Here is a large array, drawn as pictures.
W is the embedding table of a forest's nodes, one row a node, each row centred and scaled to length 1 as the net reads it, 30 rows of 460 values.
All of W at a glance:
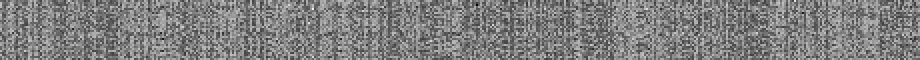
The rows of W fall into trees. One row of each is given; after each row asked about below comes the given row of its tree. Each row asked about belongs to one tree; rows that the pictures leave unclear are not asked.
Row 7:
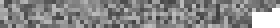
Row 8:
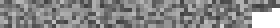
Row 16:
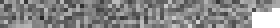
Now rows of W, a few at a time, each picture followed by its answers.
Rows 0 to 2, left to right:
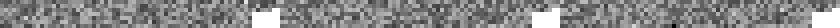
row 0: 7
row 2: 7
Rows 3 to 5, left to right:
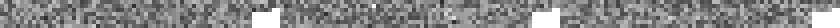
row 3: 8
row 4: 16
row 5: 7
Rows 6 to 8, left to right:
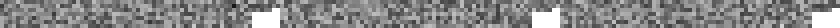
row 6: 8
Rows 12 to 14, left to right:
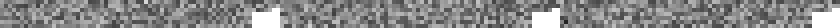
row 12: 7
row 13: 8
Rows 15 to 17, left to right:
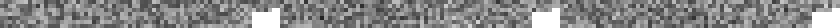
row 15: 7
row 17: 16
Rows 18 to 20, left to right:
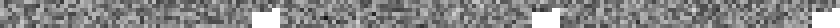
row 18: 7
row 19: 8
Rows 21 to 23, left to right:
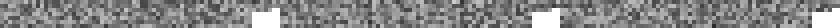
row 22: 8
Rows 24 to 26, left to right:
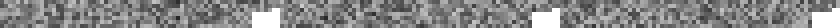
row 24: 7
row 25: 8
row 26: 7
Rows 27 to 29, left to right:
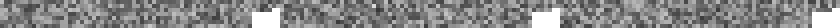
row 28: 16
